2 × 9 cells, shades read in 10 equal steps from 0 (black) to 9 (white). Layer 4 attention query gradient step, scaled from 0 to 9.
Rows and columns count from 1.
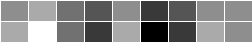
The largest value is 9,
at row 2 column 2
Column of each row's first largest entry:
2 2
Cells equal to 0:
1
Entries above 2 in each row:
8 6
